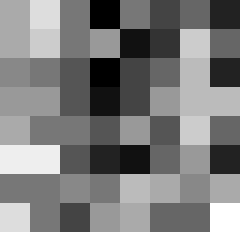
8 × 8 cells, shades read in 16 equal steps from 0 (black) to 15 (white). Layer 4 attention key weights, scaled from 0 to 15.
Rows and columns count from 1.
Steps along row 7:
same up down up down down up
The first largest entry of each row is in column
2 2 7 7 7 1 5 8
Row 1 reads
10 13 7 0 7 4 6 2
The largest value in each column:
14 14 8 9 11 10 12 15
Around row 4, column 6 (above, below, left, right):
6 5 4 11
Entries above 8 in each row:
2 4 1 5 3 3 3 4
